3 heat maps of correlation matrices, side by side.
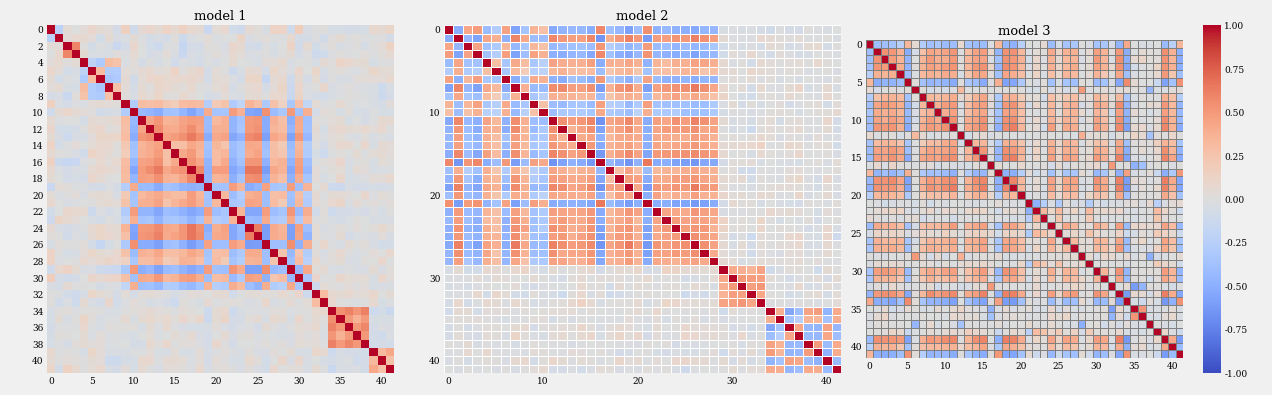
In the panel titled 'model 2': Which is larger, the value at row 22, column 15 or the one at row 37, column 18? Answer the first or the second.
the first
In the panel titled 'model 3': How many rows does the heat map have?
42
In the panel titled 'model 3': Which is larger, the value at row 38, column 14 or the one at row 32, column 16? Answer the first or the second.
the second
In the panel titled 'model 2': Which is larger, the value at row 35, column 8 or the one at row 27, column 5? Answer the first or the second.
the second
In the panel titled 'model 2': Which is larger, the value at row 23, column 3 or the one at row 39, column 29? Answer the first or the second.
the second
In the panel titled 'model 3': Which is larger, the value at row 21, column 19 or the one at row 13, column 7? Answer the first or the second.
the second
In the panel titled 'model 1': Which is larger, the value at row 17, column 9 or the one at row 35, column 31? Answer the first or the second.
the first
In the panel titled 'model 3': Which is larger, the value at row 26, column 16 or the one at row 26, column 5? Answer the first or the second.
the first
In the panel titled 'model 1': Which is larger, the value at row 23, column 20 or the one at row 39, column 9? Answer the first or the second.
the second
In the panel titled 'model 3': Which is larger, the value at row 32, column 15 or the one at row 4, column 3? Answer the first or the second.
the second
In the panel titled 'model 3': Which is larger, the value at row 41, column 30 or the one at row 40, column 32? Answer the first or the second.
the second
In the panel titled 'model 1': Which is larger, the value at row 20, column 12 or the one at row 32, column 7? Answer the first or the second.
the first
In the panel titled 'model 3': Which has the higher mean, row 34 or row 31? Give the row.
31
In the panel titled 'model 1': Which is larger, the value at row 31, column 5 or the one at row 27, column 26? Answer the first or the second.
the first
